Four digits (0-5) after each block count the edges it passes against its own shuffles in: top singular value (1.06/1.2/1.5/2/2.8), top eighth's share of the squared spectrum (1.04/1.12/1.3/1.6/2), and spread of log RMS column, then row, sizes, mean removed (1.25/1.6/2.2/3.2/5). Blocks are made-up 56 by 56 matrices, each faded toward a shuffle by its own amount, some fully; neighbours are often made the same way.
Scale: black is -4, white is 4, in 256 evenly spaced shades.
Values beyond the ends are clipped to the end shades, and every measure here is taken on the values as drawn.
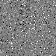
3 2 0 0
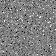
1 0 0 0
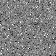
1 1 0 0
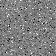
0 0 0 0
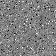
0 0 0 0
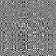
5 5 3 3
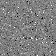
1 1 0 0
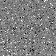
2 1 0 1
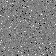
0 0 0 0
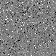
2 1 0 0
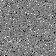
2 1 0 0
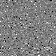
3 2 0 1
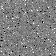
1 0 0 0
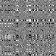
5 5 3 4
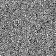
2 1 0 0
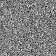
2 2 1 0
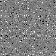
3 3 1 1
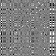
5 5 3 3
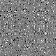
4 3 1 1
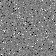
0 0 0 0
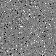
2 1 0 0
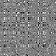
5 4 3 2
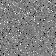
0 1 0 0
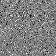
3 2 0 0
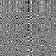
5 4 3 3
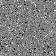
1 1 0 0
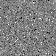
0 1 0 1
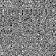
3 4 2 1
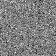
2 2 0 0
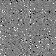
3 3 1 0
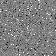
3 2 0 0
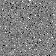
2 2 0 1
